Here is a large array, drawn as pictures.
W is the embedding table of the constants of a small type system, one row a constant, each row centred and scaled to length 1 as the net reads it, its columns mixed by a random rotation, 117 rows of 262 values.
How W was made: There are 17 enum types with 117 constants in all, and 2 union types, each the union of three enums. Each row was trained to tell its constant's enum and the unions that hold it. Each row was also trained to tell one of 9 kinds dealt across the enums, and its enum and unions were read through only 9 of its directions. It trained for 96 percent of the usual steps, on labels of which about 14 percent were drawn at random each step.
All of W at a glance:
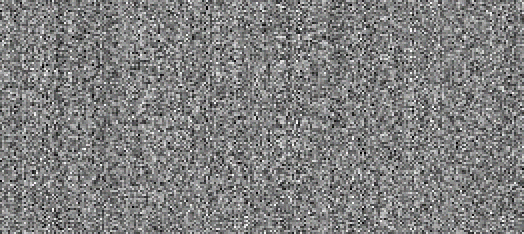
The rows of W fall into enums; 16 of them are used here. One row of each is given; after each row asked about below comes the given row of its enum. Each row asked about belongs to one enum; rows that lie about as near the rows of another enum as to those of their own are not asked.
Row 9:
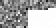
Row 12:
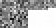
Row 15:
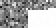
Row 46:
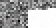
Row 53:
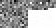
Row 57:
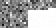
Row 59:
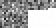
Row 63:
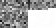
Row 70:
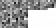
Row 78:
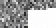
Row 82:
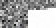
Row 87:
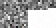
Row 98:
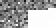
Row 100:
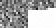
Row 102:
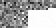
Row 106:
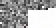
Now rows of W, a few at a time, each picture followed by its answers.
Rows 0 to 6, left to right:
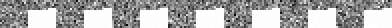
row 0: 63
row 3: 98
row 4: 59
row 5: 57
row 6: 82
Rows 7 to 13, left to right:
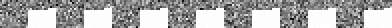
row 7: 106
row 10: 53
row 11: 106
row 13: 78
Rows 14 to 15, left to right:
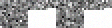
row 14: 82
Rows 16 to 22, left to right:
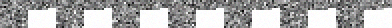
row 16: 12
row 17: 102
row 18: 87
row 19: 87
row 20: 63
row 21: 106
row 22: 82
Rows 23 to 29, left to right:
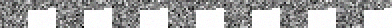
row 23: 57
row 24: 46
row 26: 98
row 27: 82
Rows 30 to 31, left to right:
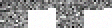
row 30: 98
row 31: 87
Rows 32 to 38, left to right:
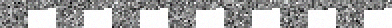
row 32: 70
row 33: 102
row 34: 9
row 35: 87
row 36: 106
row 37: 9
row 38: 53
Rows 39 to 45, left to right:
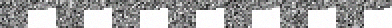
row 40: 12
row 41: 98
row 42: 106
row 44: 12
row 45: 70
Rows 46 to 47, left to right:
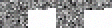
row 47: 57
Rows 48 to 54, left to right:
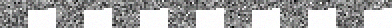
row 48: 70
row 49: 63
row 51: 63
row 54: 82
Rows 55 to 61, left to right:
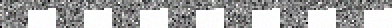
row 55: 59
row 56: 53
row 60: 98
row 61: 98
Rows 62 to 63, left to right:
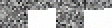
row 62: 63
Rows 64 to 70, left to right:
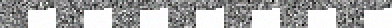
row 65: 9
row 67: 70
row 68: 59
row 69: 102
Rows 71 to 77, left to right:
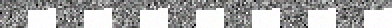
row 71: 98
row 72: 102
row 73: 78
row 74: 9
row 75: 57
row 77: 46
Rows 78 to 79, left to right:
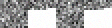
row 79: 12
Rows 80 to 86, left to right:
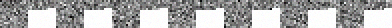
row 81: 9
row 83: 53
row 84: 53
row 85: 63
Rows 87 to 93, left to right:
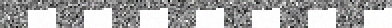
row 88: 82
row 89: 106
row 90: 102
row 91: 57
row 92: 9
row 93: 15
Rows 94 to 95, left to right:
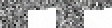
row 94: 82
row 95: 46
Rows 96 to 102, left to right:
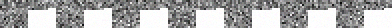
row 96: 15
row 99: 100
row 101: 106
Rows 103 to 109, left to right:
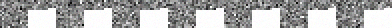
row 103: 59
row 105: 63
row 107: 70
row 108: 46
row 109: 87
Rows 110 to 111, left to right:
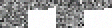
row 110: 46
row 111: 102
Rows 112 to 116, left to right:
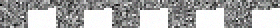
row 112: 46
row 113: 57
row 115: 46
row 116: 70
